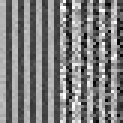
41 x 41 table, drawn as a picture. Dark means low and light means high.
Upright stripes repeat 10 times across the table. Overall the values sit about 50% of the way up the scale. A vertical seam about 50% of the way across splits the table, and the left part is calmer. No overall slope runs across the table.
